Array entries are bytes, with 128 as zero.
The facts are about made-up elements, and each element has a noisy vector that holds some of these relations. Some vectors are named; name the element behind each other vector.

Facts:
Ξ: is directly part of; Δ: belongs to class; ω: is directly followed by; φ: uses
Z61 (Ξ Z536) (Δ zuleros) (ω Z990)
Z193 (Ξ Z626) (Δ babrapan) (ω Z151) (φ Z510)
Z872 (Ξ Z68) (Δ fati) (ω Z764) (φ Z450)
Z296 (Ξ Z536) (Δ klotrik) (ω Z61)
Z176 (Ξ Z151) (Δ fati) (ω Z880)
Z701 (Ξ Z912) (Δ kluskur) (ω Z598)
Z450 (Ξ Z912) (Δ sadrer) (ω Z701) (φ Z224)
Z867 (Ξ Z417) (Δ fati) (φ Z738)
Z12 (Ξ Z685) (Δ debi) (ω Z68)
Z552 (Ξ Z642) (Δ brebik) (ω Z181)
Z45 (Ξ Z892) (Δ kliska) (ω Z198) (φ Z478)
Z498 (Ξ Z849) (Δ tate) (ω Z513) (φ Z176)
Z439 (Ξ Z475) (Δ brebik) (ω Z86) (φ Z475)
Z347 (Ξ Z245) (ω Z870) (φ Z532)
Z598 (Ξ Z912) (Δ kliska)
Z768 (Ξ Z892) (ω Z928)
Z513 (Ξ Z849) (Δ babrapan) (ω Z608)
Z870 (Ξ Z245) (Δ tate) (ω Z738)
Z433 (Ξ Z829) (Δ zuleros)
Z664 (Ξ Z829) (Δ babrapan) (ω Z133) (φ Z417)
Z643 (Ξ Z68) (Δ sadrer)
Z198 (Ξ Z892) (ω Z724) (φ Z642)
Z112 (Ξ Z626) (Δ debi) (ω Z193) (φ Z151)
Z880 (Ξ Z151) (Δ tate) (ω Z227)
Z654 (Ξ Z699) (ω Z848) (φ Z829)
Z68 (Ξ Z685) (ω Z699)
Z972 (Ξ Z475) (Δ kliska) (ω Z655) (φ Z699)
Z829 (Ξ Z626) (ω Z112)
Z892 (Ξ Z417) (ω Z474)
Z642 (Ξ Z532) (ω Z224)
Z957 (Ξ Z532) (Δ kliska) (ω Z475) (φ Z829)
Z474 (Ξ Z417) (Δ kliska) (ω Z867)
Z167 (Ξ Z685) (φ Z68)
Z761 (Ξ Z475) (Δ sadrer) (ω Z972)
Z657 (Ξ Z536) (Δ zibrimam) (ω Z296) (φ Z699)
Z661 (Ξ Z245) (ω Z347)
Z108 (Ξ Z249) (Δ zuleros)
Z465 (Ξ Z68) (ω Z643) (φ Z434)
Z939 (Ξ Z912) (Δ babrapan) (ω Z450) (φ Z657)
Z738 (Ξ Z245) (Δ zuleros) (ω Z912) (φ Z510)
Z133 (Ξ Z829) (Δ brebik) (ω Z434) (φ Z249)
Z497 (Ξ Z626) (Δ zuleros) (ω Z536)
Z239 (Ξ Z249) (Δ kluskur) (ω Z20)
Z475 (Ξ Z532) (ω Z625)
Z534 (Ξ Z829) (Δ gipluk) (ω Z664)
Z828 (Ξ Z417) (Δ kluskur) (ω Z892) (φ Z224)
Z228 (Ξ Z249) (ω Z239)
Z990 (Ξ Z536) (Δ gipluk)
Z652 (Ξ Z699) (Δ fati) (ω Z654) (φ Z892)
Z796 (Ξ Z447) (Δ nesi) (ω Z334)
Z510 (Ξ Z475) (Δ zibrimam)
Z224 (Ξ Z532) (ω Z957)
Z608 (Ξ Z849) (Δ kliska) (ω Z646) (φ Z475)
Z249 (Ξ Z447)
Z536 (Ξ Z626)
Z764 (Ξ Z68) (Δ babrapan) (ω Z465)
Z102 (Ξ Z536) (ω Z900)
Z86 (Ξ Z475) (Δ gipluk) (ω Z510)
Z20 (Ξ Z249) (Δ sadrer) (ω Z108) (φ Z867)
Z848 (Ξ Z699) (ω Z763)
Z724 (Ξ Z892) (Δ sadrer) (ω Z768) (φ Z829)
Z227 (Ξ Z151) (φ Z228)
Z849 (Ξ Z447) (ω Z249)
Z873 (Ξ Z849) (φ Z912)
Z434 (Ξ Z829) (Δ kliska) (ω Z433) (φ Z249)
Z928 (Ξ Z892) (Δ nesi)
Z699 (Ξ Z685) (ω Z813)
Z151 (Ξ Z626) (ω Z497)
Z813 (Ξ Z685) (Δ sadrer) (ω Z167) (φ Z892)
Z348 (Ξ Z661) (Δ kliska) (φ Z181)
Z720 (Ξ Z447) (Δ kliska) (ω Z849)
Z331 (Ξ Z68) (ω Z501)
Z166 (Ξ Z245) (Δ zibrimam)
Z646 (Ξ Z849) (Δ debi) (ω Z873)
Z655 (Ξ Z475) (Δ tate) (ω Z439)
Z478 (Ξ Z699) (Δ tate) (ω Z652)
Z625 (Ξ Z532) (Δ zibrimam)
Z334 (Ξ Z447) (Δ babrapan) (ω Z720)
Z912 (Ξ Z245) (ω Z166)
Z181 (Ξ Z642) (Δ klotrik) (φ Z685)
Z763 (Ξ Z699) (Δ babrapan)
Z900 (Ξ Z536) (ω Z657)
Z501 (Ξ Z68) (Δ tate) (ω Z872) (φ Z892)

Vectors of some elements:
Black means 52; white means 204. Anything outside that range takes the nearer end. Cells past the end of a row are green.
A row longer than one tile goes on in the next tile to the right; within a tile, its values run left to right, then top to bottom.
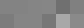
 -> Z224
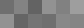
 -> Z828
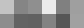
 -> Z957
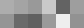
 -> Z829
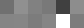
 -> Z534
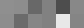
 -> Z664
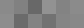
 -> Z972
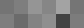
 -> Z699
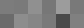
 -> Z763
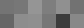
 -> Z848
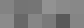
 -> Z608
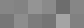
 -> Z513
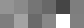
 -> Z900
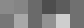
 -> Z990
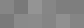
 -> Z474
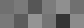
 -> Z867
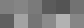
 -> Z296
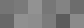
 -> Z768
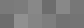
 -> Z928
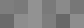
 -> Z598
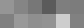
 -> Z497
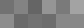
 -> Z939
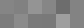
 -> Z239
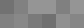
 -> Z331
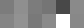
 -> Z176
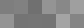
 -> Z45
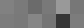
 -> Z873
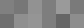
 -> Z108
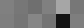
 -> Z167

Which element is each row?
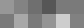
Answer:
Z61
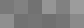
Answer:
Z498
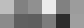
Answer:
Z654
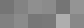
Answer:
Z228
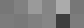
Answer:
Z685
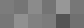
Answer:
Z643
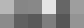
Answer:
Z724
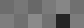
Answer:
Z439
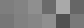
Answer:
Z912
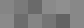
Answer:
Z348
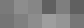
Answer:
Z151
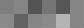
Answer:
Z193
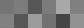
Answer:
Z738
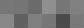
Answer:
Z20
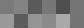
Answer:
Z133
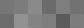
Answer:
Z86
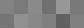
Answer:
Z625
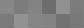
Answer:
Z166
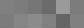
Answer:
Z510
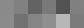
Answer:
Z227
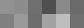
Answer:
Z536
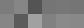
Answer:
Z434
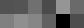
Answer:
Z813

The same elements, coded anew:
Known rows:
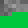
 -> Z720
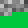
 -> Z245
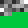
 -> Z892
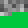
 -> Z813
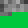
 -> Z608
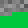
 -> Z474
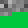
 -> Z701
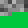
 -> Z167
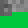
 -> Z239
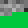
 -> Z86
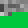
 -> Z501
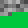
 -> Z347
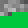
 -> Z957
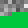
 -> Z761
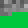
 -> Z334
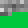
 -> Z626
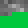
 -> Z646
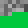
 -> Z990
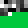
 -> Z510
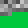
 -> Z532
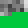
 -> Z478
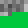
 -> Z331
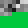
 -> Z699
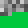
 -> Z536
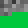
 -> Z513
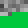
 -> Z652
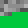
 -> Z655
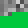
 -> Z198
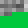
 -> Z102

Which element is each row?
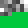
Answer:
Z829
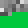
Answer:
Z151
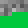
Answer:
Z296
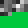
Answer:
Z249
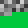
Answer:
Z912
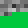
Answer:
Z133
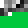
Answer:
Z193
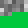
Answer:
Z176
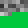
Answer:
Z872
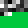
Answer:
Z867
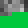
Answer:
Z873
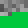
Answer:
Z654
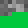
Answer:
Z108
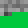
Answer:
Z657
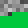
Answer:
Z972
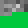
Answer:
Z181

